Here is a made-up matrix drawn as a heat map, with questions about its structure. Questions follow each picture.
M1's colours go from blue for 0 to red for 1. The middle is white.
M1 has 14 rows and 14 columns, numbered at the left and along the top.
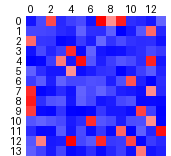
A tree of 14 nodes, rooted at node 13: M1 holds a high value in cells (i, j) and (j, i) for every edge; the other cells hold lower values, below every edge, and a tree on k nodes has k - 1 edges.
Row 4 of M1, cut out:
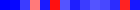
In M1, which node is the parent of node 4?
12
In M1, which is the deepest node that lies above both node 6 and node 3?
12
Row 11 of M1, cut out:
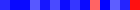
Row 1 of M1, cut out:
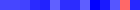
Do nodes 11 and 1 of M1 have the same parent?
no
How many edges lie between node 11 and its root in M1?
1
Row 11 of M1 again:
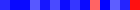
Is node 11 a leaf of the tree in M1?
no
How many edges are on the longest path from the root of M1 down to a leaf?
7
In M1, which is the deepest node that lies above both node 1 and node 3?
12
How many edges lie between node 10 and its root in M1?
6
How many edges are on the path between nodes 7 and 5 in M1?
3
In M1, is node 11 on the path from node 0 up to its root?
yes
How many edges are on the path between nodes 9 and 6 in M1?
5
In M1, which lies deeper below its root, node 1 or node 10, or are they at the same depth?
the same depth
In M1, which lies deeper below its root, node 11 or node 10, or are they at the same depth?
node 10
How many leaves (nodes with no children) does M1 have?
6
